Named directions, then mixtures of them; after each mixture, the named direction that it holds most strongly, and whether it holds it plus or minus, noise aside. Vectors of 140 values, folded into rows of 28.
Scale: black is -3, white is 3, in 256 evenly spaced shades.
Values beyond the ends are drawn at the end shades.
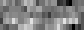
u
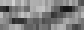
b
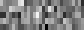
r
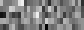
r, plus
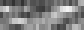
b, minus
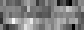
u, plus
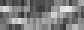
b, minus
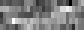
b, minus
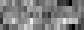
u, plus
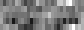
u, minus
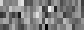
r, plus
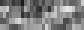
b, minus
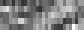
b, minus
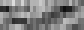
b, plus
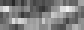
b, minus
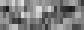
b, plus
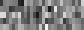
r, minus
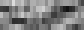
b, plus
